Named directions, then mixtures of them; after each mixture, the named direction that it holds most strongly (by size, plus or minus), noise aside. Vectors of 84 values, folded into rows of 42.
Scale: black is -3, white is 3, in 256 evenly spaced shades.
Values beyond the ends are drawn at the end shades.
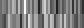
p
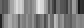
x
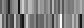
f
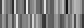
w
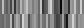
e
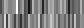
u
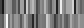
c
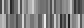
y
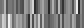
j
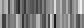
y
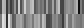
j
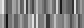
c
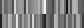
w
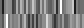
c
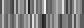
w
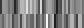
e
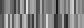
c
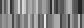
y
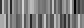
y
